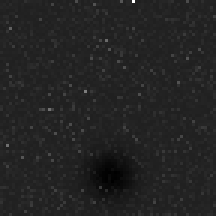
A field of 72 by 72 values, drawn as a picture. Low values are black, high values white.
Neither half mirrors the other. No regular stripes run through it. The ninth with the lowest average is the bottom middle. The values are skewed, with a long tail toward high values. One dip sinks in the bottom middle.
